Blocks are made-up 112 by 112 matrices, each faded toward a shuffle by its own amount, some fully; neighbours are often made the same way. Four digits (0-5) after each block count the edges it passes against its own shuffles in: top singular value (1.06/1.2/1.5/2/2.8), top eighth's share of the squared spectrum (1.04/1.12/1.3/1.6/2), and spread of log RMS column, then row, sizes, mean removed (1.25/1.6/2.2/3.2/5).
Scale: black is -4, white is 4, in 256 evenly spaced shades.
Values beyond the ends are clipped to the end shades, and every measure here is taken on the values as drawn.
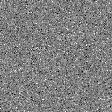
3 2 1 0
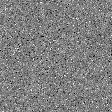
0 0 0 0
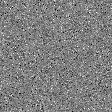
1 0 0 0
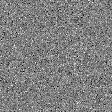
3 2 0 0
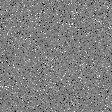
0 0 0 0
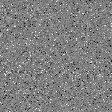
3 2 0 1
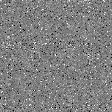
3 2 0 1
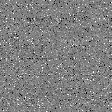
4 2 1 1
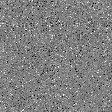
3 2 1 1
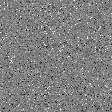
3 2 0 0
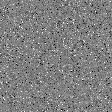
2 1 0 0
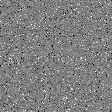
2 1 0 0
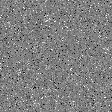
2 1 0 0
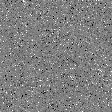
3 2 0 0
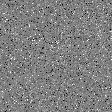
2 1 0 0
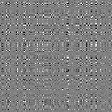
5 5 4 4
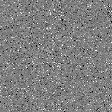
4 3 1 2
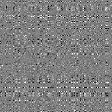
5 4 3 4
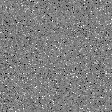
3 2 0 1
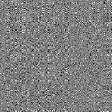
5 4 3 3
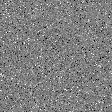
0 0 0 0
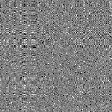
5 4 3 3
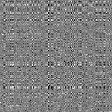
5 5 4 4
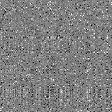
4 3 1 2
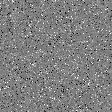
0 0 0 0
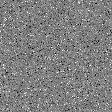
0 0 0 0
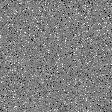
2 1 0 0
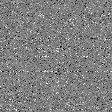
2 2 0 2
